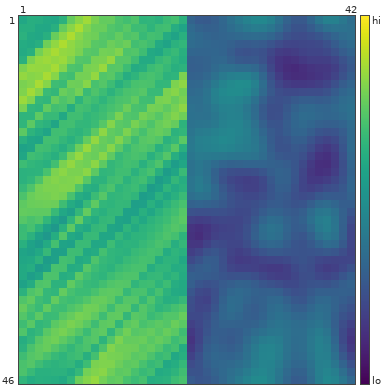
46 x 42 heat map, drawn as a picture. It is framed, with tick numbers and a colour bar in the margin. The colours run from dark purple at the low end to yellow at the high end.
It is made of 1 by 2 panels. Panel 1,1: high, slanting up to the right. Panel 1,2: low, blotchy.
